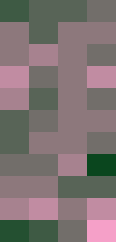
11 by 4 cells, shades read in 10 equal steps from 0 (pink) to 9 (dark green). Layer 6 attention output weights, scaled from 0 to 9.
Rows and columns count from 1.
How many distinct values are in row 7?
3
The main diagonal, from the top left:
7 6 4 2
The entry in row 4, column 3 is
4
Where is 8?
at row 11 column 1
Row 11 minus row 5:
5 1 1 -5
